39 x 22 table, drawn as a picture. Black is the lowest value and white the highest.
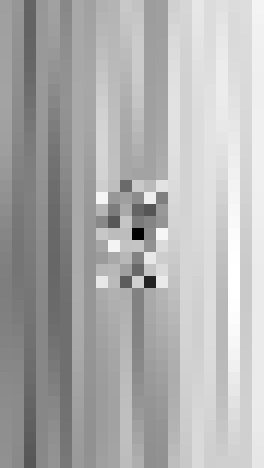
Odd patch: rougher, in the centre. Roughest part: centre. Slope: up to the right. Average level on the scale: 70%. Grain: streaks running down. Calmest part: top right.
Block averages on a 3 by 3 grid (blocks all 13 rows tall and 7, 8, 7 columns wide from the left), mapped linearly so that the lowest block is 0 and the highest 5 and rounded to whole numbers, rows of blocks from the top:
1 3 5 | 0 2 5 | 0 2 4
